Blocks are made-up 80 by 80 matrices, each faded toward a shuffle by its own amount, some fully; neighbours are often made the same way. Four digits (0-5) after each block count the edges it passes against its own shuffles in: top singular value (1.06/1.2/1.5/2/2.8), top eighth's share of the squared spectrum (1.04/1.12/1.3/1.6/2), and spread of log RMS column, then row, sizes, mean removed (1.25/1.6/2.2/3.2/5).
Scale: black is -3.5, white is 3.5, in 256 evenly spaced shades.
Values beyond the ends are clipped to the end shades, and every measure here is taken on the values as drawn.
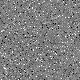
1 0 0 0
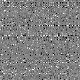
4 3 1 2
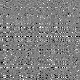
4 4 2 3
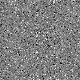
1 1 1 0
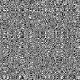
4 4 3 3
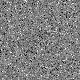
1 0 0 0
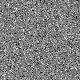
0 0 0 0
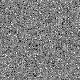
3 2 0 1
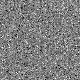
3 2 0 0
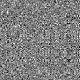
4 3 2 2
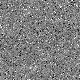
0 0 0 0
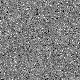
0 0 0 0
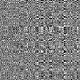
5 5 3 3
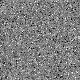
1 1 0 0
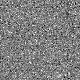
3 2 0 0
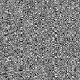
4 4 2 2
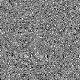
4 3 1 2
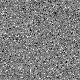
2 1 0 0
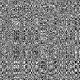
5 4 3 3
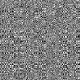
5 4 3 3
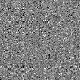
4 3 1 1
